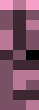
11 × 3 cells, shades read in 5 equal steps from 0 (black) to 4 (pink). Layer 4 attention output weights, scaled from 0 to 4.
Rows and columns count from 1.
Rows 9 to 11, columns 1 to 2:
2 3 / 2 1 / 2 2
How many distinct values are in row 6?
3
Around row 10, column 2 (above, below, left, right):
3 2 2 1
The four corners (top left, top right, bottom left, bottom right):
4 4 2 3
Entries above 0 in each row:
3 3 3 3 3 2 3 3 3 3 3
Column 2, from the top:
3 1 1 1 1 2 1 3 3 1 2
